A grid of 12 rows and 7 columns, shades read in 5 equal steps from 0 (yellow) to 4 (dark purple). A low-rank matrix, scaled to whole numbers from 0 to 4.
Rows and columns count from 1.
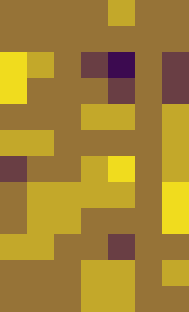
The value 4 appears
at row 3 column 5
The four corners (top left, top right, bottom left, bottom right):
2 2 2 2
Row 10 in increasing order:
1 1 2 2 2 2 3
